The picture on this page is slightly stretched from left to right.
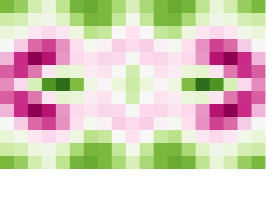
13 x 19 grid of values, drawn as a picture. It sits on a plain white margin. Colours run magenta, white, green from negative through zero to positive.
Stripes: none. Slope: none. Average level on the scale: 50%. Odd rows or columns: none. Mirror symmetry: left to right and top to bottom.
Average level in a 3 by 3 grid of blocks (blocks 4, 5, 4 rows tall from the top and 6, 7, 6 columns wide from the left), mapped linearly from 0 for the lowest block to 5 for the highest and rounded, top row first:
3 5 3
0 2 0
3 5 3
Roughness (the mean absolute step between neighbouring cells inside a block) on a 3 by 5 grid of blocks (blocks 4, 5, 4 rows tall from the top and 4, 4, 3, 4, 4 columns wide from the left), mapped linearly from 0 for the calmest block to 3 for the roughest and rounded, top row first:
0 0 0 0 0 / 3 1 0 1 3 / 0 0 0 0 0
